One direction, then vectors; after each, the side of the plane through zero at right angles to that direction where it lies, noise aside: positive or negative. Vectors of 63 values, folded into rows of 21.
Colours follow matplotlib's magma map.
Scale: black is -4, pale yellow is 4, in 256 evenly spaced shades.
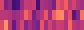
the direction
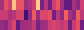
negative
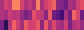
negative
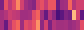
negative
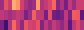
negative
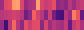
negative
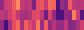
negative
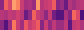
negative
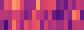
negative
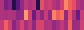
positive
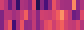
positive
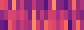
negative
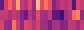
negative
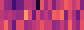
positive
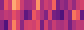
negative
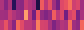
positive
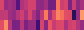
positive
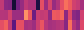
positive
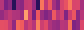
positive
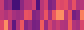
positive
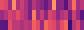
negative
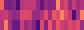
positive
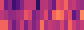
positive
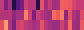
positive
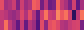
positive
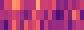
negative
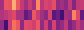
negative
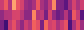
negative
